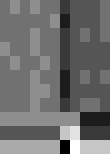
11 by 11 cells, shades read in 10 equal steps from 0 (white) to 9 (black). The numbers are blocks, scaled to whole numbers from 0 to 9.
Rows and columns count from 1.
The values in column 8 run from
0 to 6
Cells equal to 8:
6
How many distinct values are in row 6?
4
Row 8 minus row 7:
0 0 0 0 1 0 -1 0 -1 -1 0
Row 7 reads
5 5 5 4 4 5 8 6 6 6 6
